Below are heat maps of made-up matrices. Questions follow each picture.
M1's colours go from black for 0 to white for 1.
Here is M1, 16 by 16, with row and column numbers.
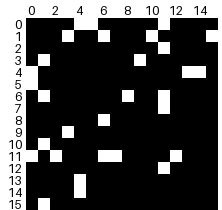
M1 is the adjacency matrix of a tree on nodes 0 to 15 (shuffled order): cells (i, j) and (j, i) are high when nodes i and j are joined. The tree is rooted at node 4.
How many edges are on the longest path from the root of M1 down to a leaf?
6
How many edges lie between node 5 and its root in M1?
2
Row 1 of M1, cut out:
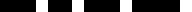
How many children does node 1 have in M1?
3
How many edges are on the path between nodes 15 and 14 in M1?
6
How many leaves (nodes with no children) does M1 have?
10
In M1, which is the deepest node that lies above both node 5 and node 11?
0
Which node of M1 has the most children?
11
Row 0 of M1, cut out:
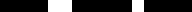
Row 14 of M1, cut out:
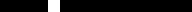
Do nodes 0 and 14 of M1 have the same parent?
yes
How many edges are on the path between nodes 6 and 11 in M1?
1
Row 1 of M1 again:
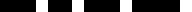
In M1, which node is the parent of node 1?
6
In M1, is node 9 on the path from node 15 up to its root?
no
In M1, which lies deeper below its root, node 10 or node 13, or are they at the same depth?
node 10
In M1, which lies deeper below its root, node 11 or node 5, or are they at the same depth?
the same depth
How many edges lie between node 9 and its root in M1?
6
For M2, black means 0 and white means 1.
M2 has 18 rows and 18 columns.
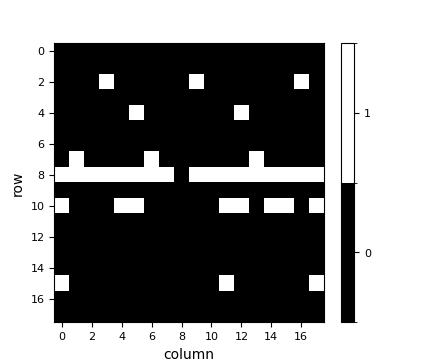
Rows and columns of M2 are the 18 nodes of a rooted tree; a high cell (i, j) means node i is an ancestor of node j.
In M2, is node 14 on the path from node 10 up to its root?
no
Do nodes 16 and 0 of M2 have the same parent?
no
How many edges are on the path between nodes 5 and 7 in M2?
4
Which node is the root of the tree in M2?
8
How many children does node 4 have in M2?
2
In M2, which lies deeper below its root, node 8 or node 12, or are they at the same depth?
node 12
